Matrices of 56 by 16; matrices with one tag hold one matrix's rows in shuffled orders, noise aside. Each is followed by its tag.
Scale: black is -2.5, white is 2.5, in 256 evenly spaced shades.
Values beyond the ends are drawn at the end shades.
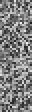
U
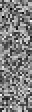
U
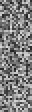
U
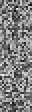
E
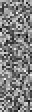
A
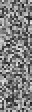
A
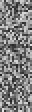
E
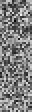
E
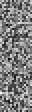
E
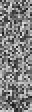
E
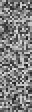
U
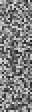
A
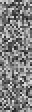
E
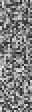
A
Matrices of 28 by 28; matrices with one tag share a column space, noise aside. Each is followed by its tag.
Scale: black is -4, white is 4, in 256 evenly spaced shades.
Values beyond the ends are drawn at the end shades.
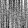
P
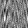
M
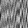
M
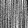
P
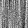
P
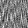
M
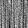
P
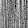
P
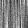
P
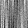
P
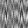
M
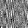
M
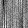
P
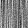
P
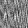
M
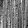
P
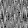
M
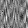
M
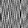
M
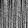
P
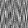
M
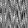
M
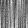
P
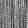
P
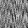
M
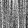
P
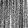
P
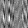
M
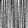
P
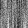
P
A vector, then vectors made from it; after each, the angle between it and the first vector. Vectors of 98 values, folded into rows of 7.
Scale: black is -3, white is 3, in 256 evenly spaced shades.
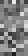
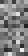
partly opposed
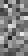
orthogonal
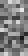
orthogonal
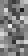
orthogonal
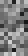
nearly opposite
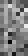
partly aligned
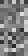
nearly parallel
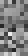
nearly opposite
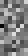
partly opposed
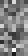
nearly parallel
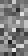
nearly parallel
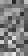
nearly opposite
